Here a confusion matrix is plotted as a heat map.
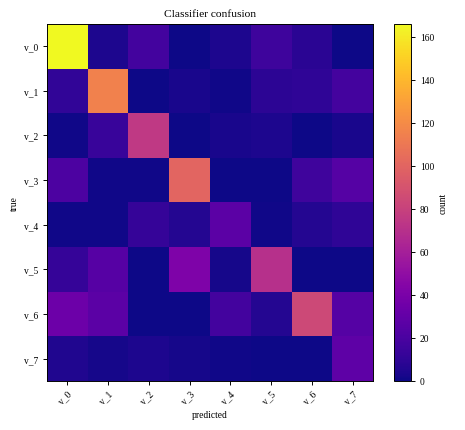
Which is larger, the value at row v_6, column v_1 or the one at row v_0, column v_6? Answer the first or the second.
the first
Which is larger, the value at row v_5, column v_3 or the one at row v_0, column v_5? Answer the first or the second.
the first
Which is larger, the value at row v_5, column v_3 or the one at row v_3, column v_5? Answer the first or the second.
the first
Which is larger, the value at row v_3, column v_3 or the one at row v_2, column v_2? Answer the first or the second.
the first
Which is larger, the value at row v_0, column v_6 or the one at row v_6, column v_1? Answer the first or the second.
the second
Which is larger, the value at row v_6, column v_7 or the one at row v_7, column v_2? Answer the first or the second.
the first
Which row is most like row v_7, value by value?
v_4
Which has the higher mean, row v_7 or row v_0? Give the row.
v_0
